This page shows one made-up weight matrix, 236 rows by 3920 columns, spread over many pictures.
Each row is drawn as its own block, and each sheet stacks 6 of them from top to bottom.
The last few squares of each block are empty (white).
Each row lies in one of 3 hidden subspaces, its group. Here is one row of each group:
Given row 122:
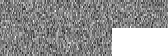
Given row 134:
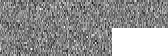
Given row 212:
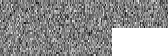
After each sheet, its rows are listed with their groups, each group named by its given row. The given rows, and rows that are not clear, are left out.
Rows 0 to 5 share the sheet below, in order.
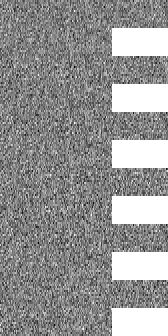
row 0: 212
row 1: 212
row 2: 212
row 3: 134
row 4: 212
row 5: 134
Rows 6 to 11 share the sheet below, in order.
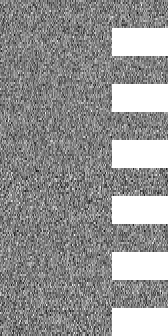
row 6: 122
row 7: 134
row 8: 122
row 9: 212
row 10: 212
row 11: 134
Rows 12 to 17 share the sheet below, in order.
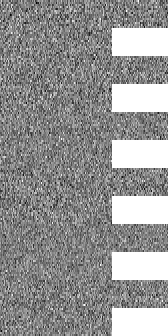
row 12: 212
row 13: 122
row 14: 134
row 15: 122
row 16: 122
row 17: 122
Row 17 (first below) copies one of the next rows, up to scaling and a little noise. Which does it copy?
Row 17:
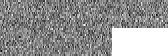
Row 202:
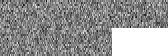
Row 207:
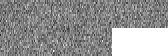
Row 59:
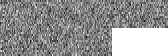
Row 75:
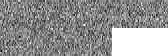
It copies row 75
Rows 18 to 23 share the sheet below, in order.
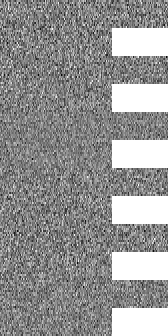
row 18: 122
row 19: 212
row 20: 122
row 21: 134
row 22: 212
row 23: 122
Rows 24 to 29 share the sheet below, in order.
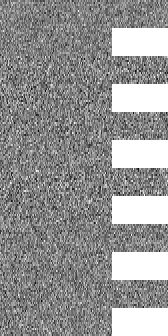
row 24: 122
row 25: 122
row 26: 212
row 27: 212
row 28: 122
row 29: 122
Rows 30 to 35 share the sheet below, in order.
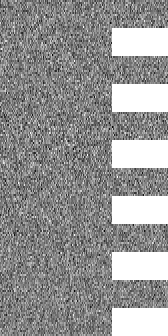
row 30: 122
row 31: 134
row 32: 134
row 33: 122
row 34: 212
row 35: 212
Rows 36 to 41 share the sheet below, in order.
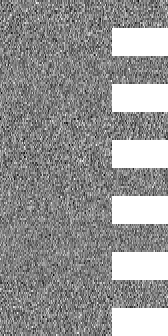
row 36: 212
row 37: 122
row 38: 134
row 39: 212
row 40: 122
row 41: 122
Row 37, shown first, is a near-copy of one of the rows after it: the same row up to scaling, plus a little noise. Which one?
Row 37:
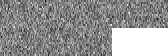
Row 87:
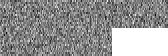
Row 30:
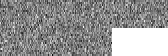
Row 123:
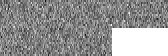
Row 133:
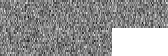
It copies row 123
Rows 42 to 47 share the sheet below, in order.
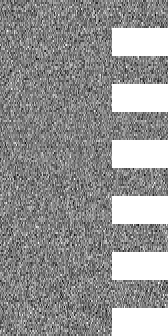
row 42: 122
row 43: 212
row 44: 122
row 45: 212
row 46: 212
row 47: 134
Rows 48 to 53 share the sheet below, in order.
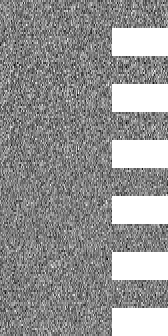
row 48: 134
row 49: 212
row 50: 212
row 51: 122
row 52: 134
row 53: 122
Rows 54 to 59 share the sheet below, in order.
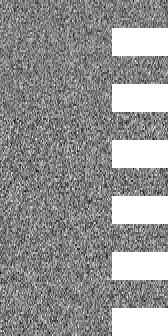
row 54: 212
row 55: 134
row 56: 212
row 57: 212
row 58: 134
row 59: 122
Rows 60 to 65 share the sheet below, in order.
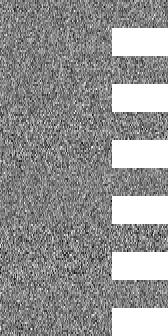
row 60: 212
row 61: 134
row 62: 134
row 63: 134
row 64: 134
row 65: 134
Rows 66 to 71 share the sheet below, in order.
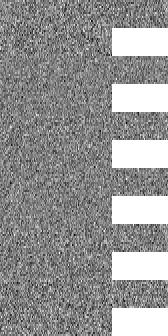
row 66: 134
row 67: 134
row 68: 212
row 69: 212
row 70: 212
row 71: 122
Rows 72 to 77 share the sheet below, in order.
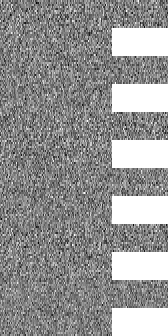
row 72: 212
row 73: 134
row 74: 134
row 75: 122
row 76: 212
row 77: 122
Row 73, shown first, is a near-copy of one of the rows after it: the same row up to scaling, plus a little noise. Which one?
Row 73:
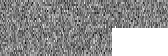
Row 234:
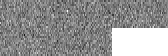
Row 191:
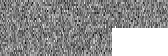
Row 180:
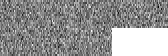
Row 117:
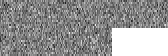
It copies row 191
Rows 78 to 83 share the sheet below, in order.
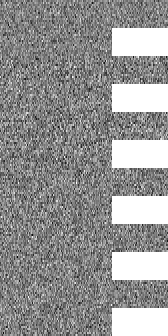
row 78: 134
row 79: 212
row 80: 122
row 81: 122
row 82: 122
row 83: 122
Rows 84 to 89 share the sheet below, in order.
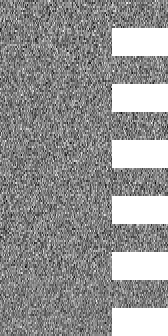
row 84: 122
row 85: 134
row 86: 134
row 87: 122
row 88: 134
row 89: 134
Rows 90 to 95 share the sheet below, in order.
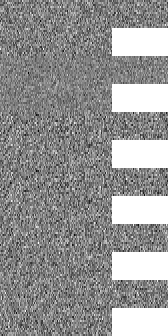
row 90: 134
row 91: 122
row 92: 212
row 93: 212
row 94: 212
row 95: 122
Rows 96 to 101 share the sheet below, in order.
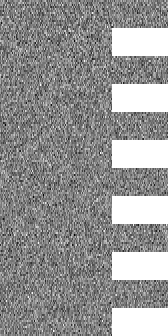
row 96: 134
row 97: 122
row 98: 122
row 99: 134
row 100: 212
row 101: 122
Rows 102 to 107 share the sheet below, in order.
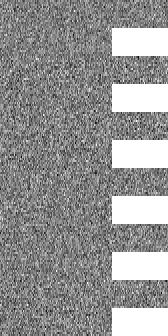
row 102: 212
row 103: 212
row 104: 134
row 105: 134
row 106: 122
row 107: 134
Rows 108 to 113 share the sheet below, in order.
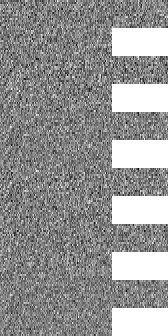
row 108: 122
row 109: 212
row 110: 212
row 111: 212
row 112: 212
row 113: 212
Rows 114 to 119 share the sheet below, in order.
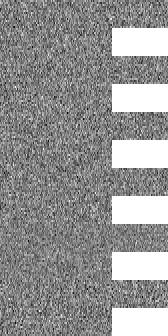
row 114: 122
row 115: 122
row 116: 122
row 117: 134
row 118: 122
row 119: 134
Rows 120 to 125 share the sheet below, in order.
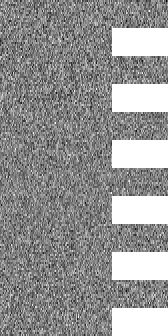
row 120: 134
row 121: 134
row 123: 122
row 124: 134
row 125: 212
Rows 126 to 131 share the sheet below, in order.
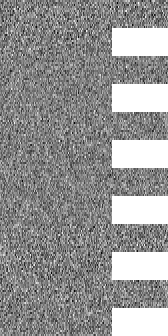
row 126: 212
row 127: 212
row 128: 212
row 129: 122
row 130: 122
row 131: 212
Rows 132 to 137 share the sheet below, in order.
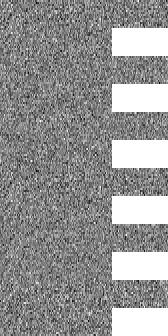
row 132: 212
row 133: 122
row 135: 212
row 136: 212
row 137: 212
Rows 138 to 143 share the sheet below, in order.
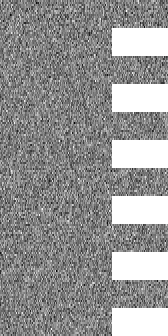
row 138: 212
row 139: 134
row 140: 212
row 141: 122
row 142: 122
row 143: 122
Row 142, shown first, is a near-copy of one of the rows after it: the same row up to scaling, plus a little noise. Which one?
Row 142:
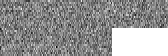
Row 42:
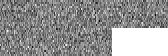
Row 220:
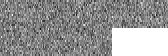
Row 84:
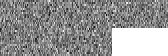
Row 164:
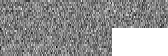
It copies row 164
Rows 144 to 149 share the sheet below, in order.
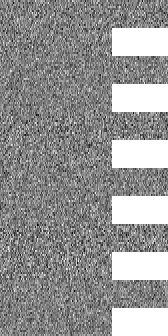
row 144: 122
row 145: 212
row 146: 212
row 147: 134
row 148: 212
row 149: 212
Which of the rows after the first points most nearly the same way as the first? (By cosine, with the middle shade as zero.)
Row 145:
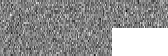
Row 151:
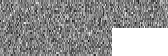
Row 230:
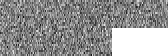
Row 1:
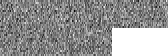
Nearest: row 151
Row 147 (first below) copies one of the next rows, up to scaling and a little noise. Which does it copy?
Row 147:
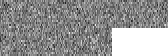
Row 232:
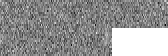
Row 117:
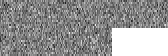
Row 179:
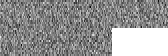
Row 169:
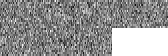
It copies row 117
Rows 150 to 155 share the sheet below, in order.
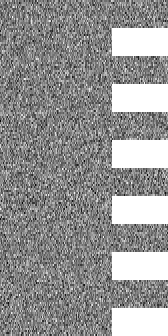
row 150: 134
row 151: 212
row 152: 122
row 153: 134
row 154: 122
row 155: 212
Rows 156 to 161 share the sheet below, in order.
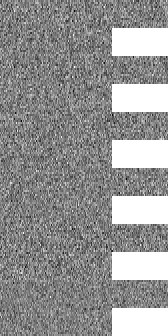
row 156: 212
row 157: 212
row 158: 122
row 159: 212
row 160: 134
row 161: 122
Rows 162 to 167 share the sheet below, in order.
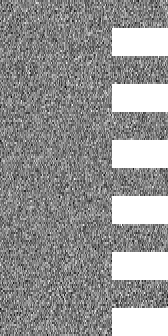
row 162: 212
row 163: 134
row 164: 122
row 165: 212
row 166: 134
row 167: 122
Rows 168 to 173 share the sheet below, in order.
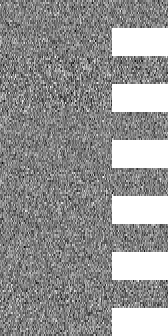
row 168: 134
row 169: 134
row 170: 134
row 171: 134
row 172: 212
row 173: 212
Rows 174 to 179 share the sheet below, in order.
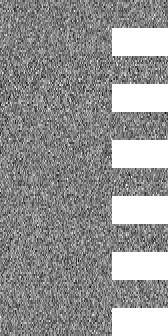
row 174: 212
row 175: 122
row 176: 134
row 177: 134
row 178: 212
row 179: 134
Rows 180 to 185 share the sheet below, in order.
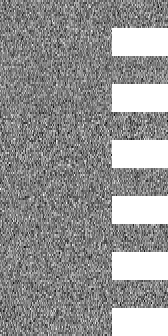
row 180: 134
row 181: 122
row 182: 122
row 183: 134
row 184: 212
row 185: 122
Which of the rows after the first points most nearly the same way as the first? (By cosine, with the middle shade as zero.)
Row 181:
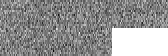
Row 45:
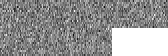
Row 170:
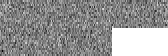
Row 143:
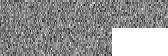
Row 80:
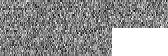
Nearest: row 80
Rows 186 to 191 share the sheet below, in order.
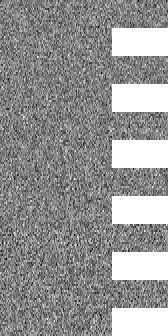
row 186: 134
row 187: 212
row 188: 122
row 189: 212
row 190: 212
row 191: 134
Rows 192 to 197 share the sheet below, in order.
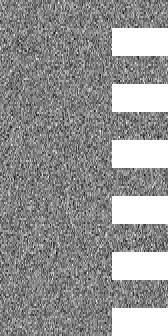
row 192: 134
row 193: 212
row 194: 212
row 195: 212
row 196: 122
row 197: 134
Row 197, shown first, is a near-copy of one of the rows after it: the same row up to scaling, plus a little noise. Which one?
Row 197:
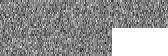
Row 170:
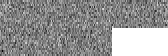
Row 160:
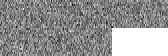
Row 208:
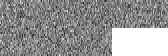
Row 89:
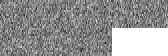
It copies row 89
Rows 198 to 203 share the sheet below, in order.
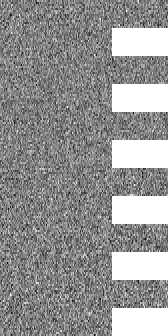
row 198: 212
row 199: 122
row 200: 212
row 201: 122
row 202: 122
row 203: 212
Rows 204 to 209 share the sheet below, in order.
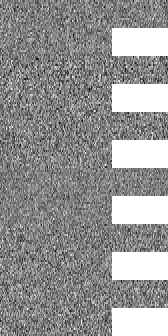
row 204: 212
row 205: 212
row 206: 122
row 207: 122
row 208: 134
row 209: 134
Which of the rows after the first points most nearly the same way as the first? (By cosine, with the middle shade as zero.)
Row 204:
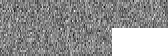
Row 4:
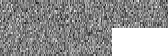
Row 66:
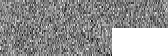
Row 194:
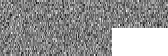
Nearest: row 4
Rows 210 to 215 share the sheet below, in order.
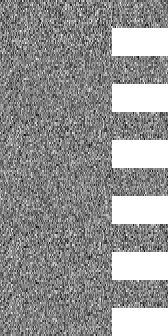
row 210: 134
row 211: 212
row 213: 122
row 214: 212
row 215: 212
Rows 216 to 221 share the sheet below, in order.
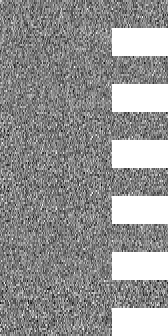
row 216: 134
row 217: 212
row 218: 212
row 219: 212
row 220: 122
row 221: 134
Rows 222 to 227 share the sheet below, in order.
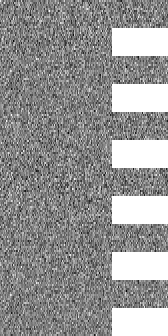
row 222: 134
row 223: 212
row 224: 122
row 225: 212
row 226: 134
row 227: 212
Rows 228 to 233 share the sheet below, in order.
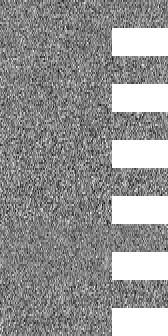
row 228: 134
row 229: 122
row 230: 134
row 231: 122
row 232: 134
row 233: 134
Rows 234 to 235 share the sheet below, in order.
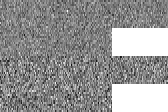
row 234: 134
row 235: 134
